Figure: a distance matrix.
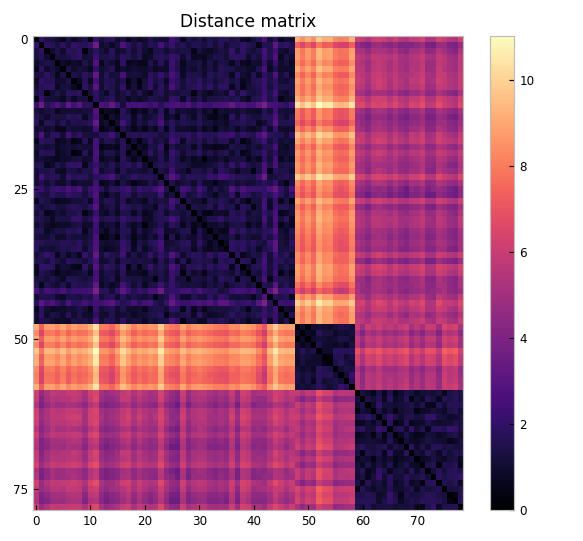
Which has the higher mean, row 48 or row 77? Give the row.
48
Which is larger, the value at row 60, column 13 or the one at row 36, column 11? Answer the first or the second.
the first
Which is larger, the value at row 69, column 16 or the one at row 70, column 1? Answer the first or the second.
the first
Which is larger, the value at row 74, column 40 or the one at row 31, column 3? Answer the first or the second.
the first
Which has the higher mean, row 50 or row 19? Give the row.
50
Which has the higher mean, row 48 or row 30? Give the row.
48
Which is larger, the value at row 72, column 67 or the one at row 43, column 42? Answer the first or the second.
the second
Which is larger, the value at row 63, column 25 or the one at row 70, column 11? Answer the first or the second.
the second
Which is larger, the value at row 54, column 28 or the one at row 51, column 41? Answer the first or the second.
the first
